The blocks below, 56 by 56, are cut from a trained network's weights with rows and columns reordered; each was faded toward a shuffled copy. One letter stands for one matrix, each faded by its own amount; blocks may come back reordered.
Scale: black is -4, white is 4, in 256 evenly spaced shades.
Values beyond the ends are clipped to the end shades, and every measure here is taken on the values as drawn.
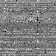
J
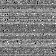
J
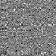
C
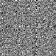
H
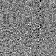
H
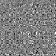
C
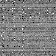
J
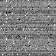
J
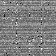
J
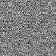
H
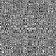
C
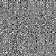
C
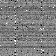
J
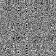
H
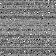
J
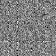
H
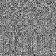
H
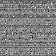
J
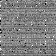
J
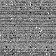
J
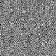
H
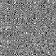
C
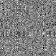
H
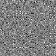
C
